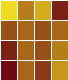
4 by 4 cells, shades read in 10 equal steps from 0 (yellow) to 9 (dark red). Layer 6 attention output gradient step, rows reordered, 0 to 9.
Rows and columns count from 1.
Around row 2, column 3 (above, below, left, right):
2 6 5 5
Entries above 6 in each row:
1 0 1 2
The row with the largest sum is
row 4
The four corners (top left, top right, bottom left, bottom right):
0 8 9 3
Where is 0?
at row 1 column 1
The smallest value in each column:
0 4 2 3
